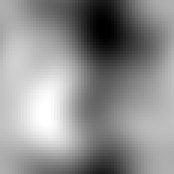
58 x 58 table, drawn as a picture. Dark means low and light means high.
The ninth with the highest average is the middle left. The middle left is the calmest part. The texture varies smoothly and slowly. No lone cell stands out from its neighbours. No single row or column stands out from its neighbours. The top middle is the ninth with the lowest average.
